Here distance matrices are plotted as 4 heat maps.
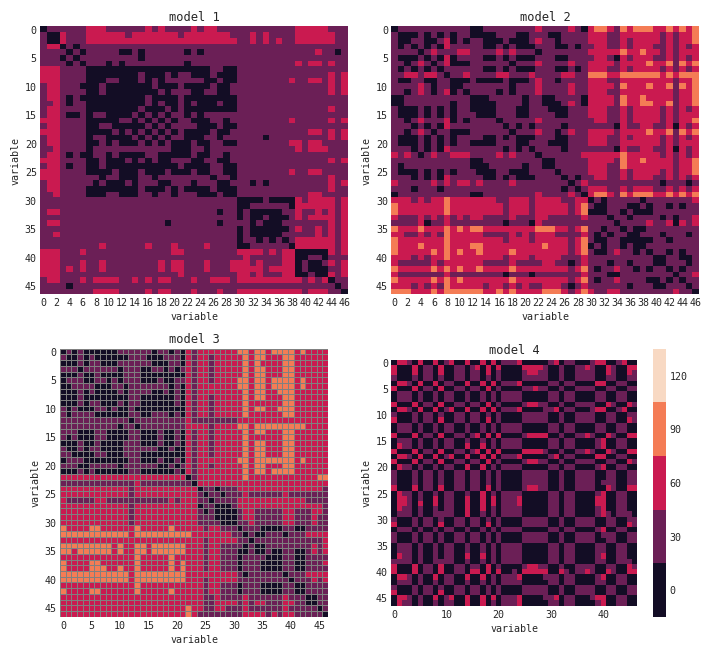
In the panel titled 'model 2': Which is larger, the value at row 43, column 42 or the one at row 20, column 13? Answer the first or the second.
the first
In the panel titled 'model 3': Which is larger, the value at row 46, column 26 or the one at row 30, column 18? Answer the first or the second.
the second
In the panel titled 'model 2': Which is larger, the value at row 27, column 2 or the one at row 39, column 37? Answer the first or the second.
the first
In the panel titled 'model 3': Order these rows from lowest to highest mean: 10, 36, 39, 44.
10, 36, 44, 39
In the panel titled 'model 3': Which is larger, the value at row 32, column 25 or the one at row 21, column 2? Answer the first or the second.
the first
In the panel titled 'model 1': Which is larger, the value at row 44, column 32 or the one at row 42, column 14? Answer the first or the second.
the first
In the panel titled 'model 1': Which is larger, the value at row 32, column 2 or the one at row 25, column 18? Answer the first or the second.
the first
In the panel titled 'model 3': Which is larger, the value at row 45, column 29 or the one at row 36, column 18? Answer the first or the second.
the second
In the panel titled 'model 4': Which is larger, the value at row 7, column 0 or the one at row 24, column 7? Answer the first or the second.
the second
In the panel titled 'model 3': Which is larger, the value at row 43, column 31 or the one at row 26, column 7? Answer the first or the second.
the second
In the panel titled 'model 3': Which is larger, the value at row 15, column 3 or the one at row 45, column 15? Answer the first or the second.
the second
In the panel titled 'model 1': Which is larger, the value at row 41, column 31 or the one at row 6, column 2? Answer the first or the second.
the first
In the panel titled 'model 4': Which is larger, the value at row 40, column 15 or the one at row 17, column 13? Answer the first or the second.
the first
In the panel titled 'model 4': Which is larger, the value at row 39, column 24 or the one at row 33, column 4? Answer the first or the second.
the second
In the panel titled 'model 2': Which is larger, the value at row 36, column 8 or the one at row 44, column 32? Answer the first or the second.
the first
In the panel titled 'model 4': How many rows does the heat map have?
47
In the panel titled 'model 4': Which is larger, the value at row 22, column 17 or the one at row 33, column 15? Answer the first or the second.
the second
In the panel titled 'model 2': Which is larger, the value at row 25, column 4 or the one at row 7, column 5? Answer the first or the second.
the first
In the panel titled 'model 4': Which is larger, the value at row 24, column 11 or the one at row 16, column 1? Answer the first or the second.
the second
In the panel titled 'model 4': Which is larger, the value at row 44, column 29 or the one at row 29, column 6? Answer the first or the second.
the first
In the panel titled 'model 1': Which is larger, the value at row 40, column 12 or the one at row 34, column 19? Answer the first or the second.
the first
